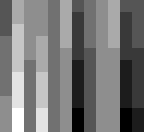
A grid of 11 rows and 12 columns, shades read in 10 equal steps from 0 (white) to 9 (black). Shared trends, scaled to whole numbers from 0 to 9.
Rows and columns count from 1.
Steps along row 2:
down up same up down up down down down up down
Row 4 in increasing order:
2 3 3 3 4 4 5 5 5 6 7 7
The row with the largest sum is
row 6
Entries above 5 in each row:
4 4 4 3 4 4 4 4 4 4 4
